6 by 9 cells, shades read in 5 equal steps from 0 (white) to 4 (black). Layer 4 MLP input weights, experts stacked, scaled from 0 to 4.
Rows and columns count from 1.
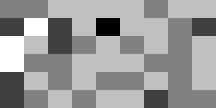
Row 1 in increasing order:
1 1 1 1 1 1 2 2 2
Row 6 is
3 2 1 2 1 1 3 2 2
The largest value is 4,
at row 2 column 5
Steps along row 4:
up same down same same up same down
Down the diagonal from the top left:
2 0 3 1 2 1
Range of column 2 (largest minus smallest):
2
